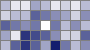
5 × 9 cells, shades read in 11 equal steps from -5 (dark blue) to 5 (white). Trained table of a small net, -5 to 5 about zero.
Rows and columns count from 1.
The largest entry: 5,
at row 3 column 5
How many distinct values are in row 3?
5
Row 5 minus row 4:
1 -6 0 1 3 -5 -4 -1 2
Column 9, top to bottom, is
2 0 2 -2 0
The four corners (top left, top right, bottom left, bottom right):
2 2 2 0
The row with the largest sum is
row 1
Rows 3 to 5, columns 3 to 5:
0 -1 5 / -4 -3 -2 / -4 -2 1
